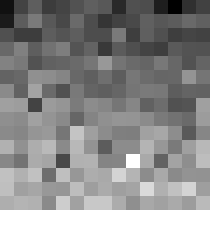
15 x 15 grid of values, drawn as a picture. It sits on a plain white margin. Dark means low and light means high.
The ninth with the lowest average is the top right. There are no regular stripes. The centre is the smoothest part. There is an overall slope up to the bottom. The grain is fine, like static.
